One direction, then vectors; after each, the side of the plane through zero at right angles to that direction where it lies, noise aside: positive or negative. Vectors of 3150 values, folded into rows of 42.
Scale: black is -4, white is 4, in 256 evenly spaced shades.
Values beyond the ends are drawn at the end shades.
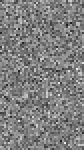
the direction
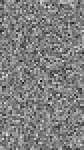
positive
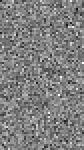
positive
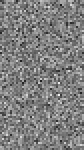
positive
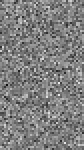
positive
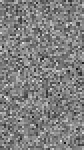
negative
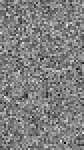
negative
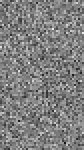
negative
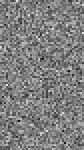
negative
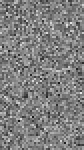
negative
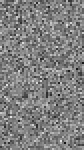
negative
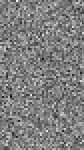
negative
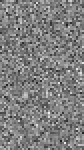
positive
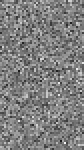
positive
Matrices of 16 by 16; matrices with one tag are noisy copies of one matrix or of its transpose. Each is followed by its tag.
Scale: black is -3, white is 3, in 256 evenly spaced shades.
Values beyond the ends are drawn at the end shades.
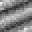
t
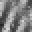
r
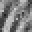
r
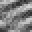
r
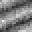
t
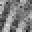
r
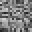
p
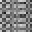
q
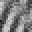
r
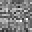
p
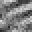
r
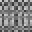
q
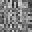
p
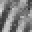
r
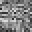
p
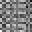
q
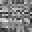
p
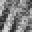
r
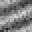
t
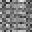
q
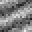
t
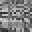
p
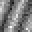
t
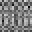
q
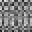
q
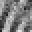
r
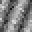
t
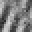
r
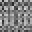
q
